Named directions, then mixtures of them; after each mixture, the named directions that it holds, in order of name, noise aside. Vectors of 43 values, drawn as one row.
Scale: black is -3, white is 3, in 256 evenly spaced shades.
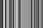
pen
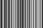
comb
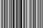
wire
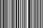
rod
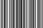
wire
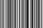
comb, rod, wire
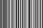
comb, rod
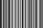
comb, rod, wire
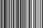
comb, rod, wire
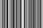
comb, rod, wire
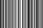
pen, rod, wire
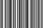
pen, rod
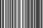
comb, pen, wire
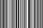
rod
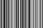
comb, pen, rod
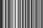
comb, pen, wire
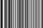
comb, pen, rod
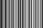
comb, pen, rod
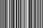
pen, rod, wire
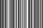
pen, rod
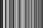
pen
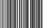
comb, rod
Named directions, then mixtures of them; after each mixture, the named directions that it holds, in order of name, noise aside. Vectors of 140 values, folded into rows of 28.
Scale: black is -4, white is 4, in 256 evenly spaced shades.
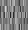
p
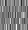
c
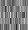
c, p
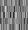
p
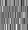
c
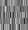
c, p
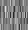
p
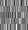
c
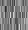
p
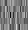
c, p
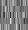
c, p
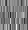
c, p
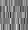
c, p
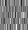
c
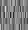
p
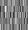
p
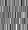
c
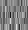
c, p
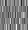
c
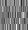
c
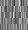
c, p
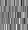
c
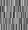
c, p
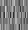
p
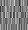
c, p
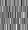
c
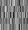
p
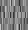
p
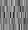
p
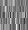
c, p
